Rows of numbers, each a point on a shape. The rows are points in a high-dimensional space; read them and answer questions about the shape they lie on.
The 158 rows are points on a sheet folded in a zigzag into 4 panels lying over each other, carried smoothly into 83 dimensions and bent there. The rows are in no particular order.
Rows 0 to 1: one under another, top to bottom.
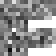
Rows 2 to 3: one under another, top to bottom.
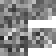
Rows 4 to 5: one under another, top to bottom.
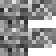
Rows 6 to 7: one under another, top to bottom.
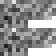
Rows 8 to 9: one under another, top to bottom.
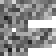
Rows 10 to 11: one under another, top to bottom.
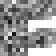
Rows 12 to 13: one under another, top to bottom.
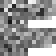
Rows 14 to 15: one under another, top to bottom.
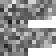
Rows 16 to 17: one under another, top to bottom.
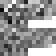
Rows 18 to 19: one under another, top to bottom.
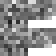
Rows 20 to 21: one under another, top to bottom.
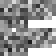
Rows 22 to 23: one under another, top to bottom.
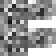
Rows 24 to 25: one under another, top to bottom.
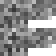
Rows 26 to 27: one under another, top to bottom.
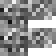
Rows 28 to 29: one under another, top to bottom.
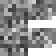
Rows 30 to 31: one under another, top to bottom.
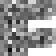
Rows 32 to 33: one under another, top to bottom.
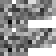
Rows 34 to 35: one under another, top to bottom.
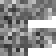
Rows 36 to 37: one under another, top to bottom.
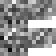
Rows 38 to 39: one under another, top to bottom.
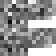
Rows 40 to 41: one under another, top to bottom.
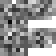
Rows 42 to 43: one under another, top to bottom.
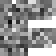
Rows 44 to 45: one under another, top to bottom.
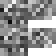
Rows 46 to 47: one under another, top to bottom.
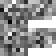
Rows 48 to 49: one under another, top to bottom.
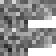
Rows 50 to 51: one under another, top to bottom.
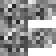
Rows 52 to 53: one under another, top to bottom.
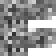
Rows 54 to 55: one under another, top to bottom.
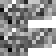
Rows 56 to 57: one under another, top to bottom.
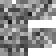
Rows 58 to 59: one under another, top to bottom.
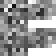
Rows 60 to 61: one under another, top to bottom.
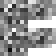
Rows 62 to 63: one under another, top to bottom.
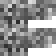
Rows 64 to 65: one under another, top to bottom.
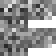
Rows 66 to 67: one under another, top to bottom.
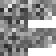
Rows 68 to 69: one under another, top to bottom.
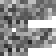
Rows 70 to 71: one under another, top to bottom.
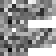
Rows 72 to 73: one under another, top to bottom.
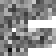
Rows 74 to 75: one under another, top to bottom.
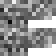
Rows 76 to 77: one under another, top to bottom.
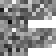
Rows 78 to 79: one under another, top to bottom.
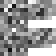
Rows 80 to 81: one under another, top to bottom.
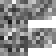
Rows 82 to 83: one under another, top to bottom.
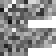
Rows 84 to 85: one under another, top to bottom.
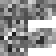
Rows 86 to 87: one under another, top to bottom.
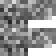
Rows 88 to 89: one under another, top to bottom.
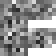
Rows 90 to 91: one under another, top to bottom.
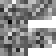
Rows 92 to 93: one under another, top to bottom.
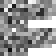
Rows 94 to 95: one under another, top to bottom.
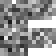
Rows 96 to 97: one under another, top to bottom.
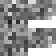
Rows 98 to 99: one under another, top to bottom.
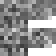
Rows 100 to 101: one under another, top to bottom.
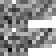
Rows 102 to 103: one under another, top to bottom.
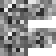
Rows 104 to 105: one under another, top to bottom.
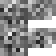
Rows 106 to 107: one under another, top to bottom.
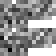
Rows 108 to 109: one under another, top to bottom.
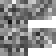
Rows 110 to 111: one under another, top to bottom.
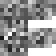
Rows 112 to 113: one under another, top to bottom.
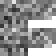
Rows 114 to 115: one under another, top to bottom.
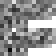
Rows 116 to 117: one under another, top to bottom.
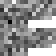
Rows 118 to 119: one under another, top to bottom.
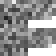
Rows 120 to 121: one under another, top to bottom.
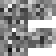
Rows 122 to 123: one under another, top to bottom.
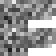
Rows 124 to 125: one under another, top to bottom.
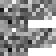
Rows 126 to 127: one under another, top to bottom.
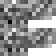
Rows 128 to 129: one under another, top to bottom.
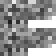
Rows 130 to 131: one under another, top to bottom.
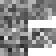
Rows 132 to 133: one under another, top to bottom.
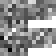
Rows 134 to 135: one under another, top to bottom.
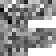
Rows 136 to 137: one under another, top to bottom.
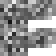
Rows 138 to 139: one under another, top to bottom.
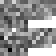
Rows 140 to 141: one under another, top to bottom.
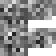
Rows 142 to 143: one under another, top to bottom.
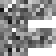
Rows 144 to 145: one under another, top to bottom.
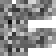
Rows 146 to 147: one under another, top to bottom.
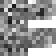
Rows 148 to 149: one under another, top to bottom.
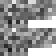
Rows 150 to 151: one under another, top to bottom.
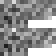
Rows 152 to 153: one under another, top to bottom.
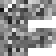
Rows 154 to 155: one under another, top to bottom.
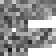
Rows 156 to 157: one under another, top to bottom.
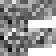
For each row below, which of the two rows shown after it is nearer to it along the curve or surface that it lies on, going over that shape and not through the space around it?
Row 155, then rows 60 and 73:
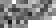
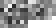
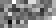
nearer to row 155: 73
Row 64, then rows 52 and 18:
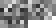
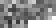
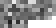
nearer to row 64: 52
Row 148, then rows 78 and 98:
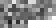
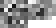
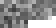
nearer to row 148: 78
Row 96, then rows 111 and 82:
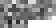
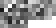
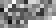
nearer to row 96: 111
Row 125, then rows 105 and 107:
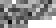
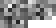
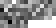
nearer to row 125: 107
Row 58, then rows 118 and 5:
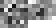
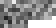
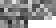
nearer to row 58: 118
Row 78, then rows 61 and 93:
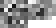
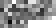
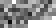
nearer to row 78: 61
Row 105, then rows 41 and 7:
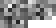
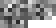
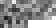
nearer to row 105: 41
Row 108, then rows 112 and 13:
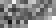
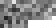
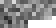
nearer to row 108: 112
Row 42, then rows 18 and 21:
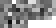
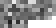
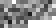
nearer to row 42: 21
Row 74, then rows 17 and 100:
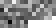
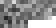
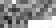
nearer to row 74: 17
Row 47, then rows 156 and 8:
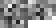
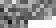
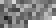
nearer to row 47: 156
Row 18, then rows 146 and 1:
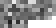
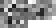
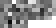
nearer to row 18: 146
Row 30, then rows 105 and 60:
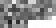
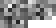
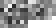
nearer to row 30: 60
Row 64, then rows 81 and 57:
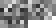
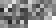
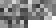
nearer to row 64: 81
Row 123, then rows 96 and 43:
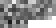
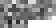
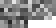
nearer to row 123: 96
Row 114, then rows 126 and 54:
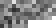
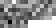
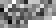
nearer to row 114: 126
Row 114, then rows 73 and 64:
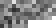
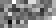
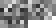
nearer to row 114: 64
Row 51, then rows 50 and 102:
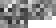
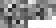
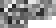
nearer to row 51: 50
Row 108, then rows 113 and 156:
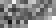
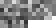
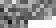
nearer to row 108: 156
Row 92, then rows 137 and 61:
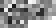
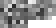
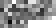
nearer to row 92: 61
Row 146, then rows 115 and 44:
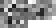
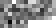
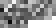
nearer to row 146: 115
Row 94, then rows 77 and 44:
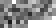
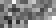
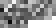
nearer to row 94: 44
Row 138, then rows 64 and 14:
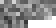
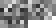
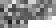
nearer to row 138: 64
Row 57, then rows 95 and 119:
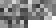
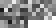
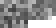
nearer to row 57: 95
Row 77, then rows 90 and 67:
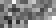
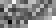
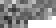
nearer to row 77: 90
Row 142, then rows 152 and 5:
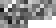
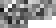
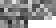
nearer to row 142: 152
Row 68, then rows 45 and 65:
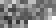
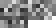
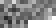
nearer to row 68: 65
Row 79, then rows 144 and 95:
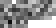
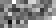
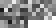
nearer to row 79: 144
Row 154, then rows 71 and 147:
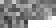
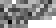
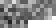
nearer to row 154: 147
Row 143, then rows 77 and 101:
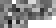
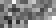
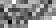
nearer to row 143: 101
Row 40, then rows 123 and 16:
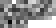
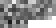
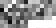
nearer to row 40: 16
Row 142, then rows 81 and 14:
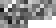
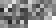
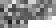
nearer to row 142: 14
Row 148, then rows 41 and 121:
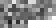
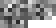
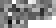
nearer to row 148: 121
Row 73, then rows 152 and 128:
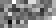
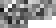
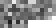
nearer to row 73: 152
